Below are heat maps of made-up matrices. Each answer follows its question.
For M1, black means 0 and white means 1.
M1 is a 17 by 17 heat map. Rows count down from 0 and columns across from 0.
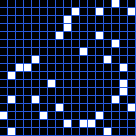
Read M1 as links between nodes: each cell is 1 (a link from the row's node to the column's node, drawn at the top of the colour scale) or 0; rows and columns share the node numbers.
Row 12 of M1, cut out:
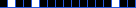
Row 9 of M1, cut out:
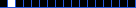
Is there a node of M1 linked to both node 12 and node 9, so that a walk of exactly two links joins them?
yes
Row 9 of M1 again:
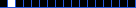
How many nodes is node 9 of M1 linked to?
1
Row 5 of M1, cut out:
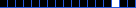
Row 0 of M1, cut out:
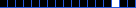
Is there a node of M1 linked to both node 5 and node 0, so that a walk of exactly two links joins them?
yes
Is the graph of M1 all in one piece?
no
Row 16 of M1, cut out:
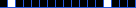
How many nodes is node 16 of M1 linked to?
2
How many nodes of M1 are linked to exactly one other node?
7
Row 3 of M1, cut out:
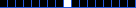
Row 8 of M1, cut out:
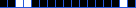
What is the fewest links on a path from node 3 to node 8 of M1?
1
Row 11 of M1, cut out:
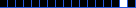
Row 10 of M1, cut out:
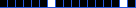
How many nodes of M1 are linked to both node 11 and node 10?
1
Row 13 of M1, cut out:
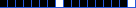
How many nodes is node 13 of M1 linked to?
2
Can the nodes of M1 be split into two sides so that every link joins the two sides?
yes
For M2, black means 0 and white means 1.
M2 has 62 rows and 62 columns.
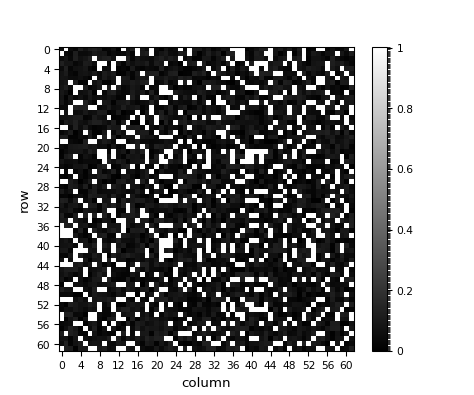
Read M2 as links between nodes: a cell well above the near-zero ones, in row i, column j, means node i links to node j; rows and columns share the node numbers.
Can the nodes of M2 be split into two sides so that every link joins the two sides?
no
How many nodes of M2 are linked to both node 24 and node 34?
3
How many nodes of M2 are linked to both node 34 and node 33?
2
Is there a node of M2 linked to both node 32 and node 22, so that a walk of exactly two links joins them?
yes
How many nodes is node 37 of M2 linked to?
11
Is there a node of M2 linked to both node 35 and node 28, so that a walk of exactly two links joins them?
no
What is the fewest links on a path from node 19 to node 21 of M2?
3
